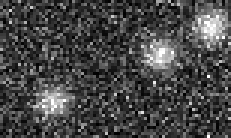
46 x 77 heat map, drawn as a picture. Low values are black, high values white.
The ninth with the highest average is the top right. No row or column stands out. There are three bumps. The values are skewed, with a long tail toward high values. On average the colour sits 30% of the way up the scale. The halves do not mirror each other.
